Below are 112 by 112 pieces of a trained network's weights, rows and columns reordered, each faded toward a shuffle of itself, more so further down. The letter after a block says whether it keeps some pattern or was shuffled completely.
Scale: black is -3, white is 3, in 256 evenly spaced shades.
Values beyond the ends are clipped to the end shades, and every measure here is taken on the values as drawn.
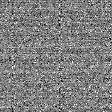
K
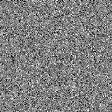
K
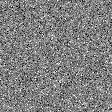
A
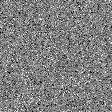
A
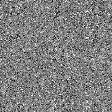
K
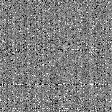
K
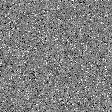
A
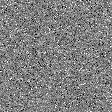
A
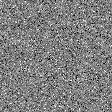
A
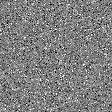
A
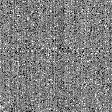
K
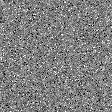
A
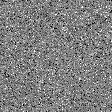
A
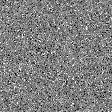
A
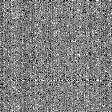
K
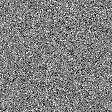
A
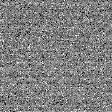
K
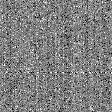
K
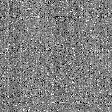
K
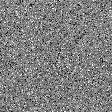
A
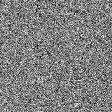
K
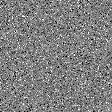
A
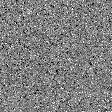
A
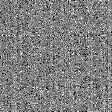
K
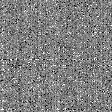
K
